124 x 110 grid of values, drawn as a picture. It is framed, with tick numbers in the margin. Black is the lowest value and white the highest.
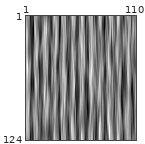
There is no overall slope. On average the colour sits 50% of the way up the scale. Streaks run downward. Stripes running up and down repeat 12 times from left to right.
